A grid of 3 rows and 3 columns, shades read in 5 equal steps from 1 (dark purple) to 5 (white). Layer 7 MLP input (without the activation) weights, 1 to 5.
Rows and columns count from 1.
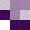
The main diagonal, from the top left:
4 3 1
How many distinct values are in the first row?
2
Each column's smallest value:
1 1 1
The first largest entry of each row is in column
1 3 1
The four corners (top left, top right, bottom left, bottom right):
4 3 5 1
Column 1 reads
4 1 5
